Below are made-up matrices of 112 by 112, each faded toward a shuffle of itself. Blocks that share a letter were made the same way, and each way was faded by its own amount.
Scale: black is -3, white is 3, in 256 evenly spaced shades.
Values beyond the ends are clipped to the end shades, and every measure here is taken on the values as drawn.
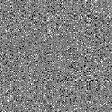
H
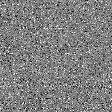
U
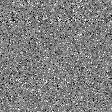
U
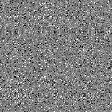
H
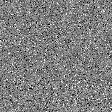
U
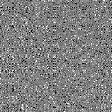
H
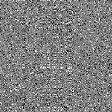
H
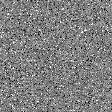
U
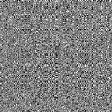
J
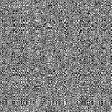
J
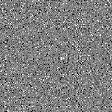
H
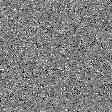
U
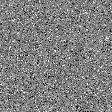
U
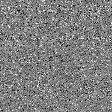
U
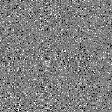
H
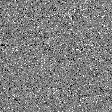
U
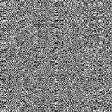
J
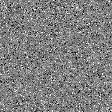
U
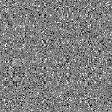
H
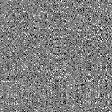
H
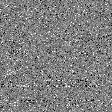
U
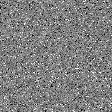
U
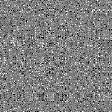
H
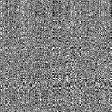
J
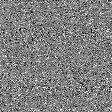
U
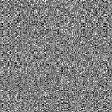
J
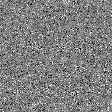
U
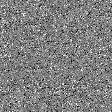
U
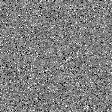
U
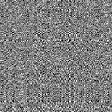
J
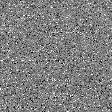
U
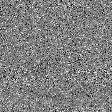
U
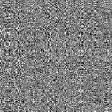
J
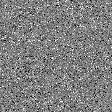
U
